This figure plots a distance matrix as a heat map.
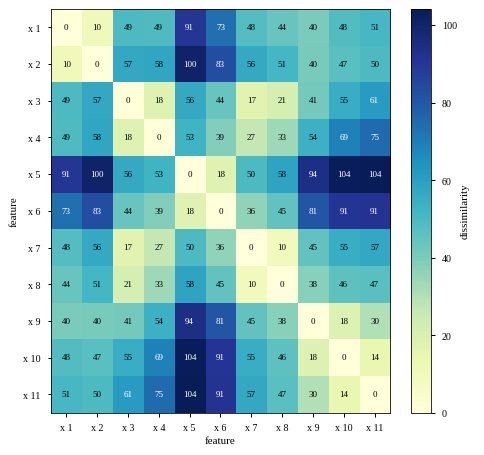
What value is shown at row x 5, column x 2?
100
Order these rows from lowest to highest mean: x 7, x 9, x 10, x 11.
x 7, x 9, x 10, x 11
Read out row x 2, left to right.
10 0 57 58 100 83 56 51 40 47 50
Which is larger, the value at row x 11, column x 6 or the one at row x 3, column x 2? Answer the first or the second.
the first
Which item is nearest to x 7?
x 8
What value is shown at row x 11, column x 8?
47
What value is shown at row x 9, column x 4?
54
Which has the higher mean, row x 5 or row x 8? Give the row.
x 5
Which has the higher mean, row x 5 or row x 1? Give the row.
x 5
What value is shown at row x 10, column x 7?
55
